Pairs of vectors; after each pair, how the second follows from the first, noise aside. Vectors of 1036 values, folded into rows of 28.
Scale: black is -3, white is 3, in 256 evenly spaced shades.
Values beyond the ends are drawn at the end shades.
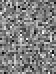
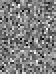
shuffled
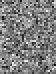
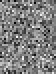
shuffled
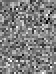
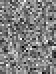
shuffled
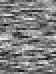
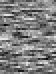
copied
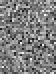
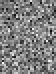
shuffled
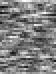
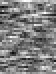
copied
